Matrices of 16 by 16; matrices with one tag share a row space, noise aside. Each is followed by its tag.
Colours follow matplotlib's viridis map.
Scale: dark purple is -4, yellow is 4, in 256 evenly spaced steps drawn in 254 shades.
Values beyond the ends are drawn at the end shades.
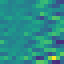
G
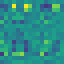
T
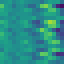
G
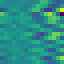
G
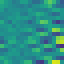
G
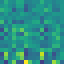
T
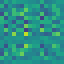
T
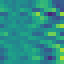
G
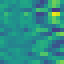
G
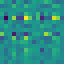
T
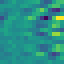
G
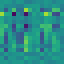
T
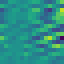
G
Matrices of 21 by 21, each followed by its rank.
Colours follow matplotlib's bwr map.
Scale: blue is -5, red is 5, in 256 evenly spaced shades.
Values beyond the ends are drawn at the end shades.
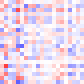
three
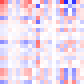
two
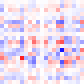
three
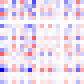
two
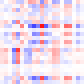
two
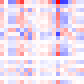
two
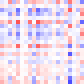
two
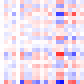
two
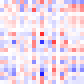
three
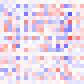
three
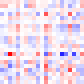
three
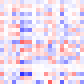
three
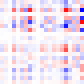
two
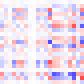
two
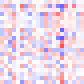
three
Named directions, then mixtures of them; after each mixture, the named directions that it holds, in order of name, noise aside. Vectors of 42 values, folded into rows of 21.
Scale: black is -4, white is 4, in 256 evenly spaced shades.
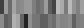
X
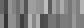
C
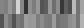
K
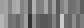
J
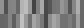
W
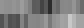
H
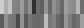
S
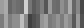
C, K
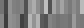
C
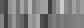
C, W, X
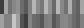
H, W, X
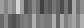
H, J, K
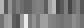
X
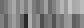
C, S, X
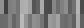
W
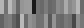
S, W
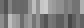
C, H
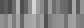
K, S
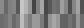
W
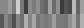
K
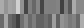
J, K, S
